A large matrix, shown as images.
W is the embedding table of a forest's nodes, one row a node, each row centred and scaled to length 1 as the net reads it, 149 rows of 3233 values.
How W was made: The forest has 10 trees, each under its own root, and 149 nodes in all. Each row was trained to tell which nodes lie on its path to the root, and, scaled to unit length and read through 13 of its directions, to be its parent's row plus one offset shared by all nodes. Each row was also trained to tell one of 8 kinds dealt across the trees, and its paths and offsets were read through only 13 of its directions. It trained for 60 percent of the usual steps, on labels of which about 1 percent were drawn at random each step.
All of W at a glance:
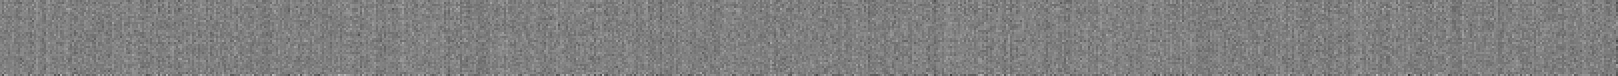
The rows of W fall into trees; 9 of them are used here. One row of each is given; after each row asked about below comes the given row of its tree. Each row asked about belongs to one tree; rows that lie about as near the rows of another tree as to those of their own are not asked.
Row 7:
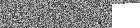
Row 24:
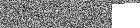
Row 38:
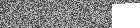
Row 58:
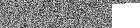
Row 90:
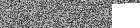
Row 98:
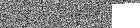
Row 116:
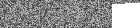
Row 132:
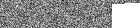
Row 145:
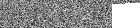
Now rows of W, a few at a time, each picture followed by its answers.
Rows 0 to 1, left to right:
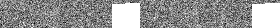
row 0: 98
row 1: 98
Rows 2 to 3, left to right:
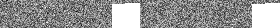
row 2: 7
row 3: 38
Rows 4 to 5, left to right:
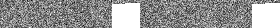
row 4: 7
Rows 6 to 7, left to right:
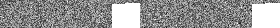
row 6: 38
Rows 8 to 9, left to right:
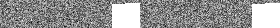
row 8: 145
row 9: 116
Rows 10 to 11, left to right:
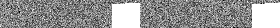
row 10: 58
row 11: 116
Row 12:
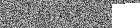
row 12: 98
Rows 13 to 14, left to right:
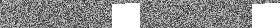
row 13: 58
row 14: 98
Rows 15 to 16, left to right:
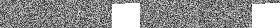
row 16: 7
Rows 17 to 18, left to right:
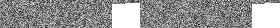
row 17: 90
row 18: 132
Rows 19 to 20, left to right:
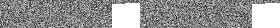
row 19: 132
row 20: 98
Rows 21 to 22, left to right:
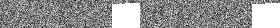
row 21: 7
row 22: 38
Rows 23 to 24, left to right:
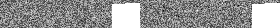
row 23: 90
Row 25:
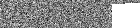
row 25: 7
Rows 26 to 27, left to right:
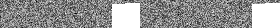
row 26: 7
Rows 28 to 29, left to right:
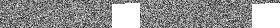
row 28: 116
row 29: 7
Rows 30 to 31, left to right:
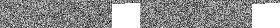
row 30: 7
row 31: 116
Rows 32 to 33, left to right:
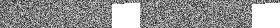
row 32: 116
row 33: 38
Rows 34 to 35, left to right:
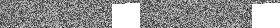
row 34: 38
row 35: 98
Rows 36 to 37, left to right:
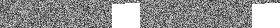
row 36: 145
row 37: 132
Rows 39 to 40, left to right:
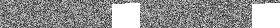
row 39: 116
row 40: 7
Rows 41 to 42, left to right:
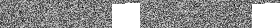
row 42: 98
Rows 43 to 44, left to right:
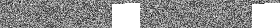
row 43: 58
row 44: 116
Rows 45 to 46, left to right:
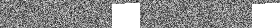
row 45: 132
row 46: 24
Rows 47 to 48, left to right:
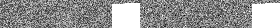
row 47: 38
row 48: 58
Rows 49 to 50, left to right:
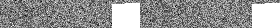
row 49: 24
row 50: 24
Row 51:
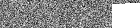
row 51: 7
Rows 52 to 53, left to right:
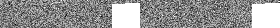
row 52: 98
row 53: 58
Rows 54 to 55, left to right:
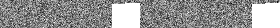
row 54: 24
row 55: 90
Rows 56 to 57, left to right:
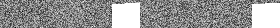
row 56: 116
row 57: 24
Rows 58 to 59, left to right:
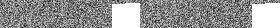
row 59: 7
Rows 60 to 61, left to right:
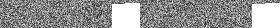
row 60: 38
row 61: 24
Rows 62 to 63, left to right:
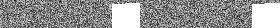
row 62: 145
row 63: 116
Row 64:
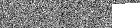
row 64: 7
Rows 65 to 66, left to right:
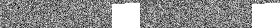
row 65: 116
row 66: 116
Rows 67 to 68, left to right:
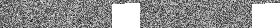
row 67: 38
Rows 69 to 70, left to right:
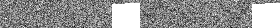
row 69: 116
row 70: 145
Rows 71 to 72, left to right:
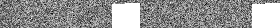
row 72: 38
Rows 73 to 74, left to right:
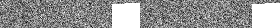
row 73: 24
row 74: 38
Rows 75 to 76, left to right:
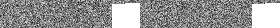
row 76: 24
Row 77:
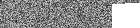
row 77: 132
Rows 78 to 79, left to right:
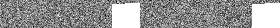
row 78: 145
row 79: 38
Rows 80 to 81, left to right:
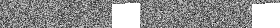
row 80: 7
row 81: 145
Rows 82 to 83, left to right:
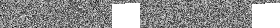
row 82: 7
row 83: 145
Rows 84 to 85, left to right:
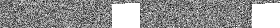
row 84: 90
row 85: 98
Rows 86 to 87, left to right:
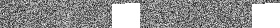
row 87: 132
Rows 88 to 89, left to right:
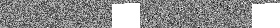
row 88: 58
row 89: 145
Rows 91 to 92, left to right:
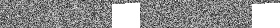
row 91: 116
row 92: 38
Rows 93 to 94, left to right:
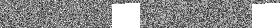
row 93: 116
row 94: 145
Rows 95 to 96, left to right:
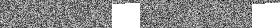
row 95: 7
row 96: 116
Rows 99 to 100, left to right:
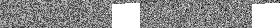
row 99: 145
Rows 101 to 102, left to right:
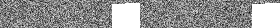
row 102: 98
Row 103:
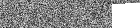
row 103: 145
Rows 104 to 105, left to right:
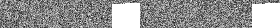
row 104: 98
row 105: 132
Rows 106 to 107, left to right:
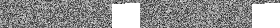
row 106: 145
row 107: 38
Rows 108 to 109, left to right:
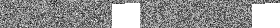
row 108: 145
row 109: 38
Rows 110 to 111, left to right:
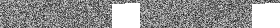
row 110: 98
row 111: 7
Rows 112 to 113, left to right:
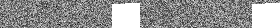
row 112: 24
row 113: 24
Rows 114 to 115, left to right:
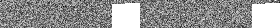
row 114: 98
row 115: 38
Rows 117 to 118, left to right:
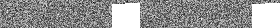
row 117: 145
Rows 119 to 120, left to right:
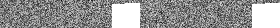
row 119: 116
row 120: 132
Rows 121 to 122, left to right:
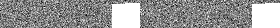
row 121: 98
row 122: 38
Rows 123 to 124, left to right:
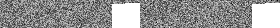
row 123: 90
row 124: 38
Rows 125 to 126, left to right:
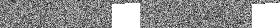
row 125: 116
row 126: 58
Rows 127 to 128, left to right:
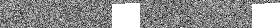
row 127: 98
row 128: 116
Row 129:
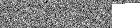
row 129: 98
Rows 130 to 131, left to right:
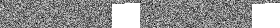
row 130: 132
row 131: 58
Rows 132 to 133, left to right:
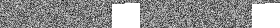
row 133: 7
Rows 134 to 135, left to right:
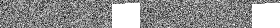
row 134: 58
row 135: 98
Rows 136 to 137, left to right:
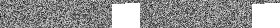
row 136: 38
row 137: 116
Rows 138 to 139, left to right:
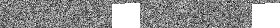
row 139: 7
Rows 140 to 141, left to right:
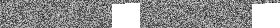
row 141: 98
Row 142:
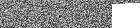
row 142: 98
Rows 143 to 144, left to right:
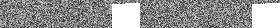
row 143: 145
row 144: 24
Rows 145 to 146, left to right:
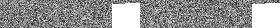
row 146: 132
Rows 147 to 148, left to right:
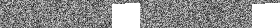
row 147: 38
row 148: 7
